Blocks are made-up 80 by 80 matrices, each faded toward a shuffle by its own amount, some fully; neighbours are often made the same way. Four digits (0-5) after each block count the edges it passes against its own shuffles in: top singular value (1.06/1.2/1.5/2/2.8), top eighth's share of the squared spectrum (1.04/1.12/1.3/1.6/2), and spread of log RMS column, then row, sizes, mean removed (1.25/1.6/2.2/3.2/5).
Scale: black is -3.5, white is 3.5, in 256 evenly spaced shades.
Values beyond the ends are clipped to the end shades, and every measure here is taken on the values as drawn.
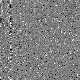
3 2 1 0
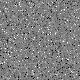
1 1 0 0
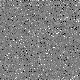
3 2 0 1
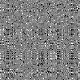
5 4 2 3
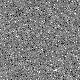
0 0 0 0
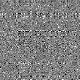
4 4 2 3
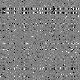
5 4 2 3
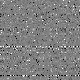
4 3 1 2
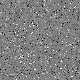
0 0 0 0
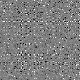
4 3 2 2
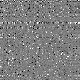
4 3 1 2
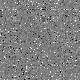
3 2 0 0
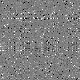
4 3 1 2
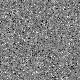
2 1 0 0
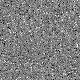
2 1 0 0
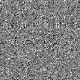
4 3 2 1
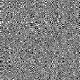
4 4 2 2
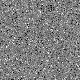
1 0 0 0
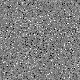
3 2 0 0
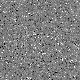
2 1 0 0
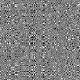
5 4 3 3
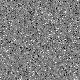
2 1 0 0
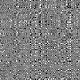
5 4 3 3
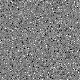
3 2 0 1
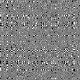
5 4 3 3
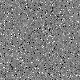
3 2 0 0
